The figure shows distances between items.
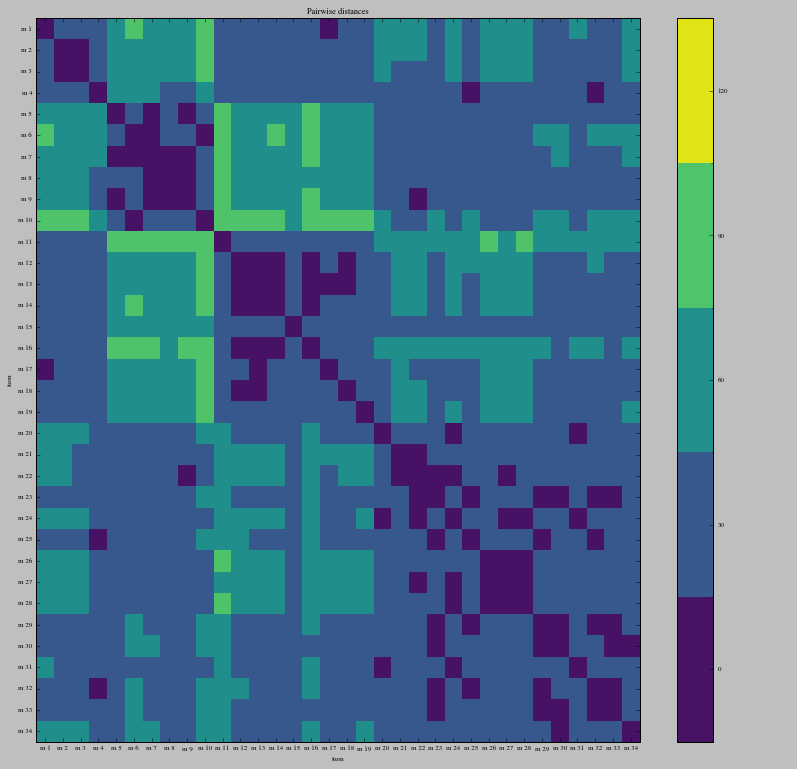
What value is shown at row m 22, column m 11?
60
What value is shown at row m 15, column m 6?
60
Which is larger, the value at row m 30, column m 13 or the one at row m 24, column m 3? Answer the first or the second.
the second
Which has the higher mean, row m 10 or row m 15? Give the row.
m 10
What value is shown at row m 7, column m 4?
60
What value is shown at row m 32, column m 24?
30
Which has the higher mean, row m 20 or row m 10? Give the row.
m 10
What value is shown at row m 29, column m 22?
30
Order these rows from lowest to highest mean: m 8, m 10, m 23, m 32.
m 23, m 32, m 8, m 10
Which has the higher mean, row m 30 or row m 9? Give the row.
m 9
